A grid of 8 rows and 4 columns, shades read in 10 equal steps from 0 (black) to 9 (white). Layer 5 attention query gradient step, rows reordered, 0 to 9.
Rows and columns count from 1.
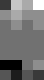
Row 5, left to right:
4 4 4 4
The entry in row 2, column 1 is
5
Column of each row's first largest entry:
4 2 2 1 1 1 4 1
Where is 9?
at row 1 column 4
